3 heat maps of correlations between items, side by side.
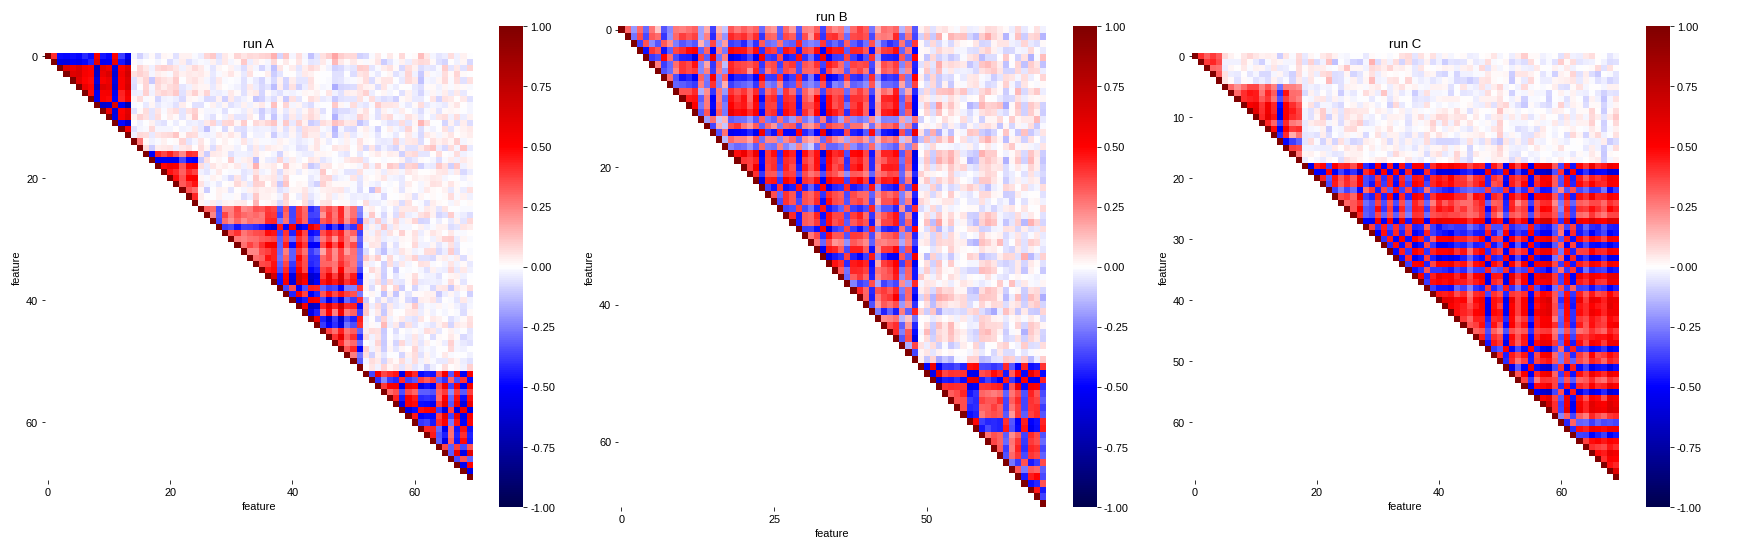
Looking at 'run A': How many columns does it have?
70
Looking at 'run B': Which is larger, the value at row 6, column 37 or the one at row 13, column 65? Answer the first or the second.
the second
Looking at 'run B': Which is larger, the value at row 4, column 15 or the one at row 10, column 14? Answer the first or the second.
the first
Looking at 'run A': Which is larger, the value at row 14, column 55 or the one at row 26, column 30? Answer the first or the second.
the second
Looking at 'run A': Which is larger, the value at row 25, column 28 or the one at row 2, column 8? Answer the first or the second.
the first
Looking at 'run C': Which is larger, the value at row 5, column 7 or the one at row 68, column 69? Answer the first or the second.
the second
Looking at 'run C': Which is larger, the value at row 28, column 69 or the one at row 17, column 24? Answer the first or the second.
the second
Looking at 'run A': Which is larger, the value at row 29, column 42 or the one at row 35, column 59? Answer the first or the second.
the first
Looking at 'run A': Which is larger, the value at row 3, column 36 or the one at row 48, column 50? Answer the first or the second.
the second
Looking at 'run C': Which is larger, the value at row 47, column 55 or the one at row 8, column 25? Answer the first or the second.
the second
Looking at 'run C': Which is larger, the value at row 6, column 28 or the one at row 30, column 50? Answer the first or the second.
the second
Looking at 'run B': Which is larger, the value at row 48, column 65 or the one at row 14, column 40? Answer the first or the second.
the second
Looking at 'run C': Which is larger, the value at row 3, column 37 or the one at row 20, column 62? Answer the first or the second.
the first
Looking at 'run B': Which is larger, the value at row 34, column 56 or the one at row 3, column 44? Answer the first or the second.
the second
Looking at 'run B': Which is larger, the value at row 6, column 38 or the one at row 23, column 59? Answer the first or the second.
the first
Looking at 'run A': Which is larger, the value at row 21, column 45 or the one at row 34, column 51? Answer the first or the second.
the first
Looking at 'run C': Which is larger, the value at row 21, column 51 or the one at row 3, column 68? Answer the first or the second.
the second
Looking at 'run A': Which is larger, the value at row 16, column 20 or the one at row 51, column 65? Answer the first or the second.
the first
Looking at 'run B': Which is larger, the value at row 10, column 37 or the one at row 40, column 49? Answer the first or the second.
the second
